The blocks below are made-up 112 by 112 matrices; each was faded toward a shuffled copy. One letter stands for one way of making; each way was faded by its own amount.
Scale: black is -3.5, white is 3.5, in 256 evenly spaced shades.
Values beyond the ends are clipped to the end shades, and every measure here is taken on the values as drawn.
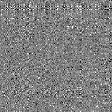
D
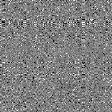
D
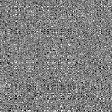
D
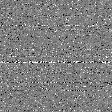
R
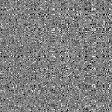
D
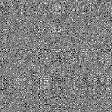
D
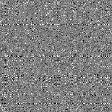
D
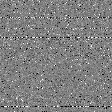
R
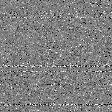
R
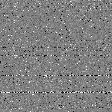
R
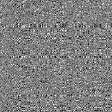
D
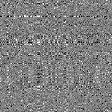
D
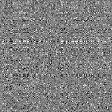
D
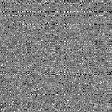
D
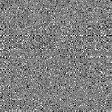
D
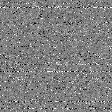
R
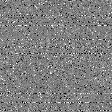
R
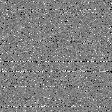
R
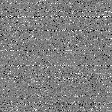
R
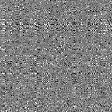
D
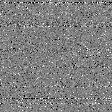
R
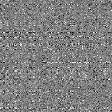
D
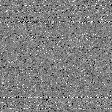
R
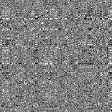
D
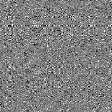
D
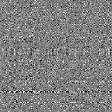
D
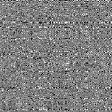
D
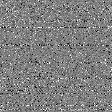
R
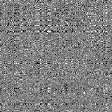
D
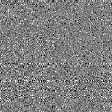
D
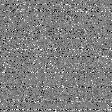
R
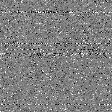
R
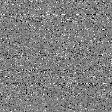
R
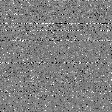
R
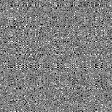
D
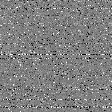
R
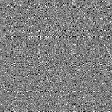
D
